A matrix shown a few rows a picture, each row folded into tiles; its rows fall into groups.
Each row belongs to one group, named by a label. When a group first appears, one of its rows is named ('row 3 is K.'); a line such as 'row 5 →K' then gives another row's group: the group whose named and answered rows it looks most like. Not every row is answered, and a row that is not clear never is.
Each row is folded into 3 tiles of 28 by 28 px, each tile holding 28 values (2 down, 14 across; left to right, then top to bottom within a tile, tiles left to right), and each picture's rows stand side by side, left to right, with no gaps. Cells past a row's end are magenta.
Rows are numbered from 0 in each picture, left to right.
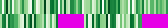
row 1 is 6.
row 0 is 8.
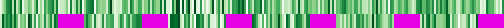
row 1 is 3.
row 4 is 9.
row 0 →8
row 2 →8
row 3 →3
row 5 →6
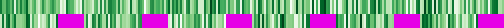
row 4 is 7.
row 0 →6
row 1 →6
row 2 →9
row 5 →8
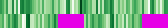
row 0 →6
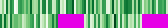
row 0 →7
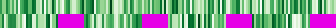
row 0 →6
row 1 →3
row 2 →9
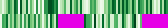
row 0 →8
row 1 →7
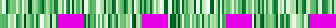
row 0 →7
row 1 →7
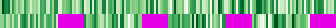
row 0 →9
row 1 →7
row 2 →8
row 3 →9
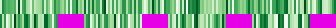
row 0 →3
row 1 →9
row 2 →6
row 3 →6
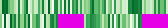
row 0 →3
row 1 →8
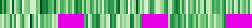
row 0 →9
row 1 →6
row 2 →8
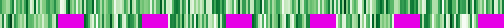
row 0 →6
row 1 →3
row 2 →8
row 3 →3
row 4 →9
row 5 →7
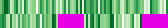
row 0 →3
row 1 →6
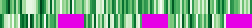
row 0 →9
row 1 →7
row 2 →9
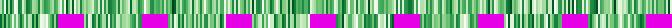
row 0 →7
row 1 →6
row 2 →3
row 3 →9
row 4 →8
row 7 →3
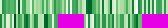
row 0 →3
